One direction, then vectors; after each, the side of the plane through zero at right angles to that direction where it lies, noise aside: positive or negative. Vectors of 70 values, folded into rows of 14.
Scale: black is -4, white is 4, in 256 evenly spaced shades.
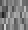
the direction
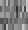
negative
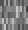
positive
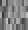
positive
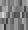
negative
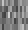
positive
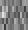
negative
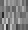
positive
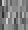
positive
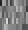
positive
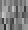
negative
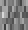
negative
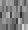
positive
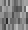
negative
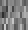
positive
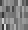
positive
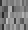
positive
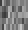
positive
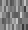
negative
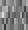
negative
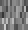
positive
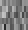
negative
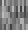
negative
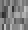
positive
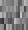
negative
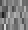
positive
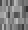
negative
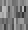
negative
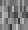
negative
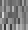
negative
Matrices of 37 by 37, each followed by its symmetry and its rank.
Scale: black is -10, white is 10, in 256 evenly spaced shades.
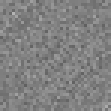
symmetric, full rank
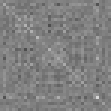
symmetric, rank five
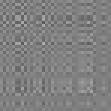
symmetric, rank two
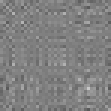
symmetric, rank three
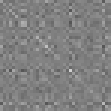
symmetric, rank five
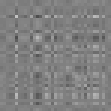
symmetric, rank two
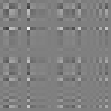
symmetric, rank one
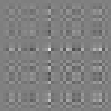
symmetric, rank one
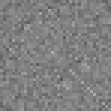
symmetric, full rank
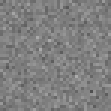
symmetric, full rank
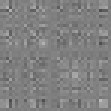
symmetric, rank three
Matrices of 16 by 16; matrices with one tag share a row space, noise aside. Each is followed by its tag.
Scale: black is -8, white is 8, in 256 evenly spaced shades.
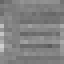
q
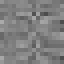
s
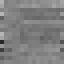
q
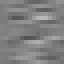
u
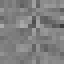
s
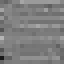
q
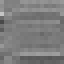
q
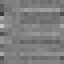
q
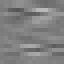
u
